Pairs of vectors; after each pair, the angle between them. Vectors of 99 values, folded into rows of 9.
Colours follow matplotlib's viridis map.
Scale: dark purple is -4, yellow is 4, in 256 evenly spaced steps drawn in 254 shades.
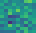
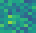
nearly opposite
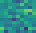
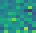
nearly opposite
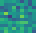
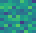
partly opposed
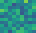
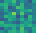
orthogonal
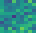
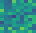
nearly parallel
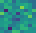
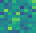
nearly opposite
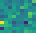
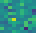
partly opposed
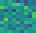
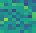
nearly parallel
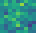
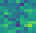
nearly opposite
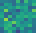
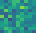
partly aligned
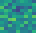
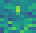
partly opposed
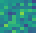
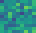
partly opposed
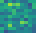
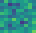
nearly opposite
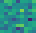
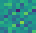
orthogonal
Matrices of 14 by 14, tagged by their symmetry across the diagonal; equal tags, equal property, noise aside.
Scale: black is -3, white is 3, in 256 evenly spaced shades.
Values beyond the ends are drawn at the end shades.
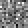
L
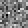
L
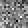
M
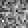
L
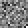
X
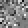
X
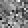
M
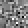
M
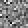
L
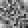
X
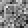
X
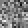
M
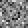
X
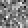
L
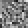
M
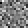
M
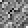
X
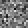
L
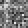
X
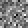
X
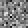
L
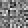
M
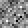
X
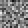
M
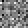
M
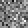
L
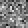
L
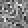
X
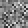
M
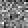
L
